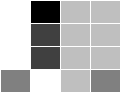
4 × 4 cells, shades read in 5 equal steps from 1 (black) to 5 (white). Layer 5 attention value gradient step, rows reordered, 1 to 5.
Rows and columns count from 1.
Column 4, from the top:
4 4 4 3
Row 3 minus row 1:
0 1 0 0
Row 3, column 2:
2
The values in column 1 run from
3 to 5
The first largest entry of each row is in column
1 1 1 2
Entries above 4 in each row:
1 1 1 1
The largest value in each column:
5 5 4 4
